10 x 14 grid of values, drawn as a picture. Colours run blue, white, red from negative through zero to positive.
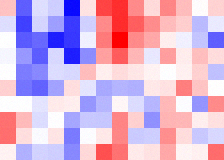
Average level on the scale: 50%. Ninth with the highest average: top middle. Ninth with the lowest average: top left.
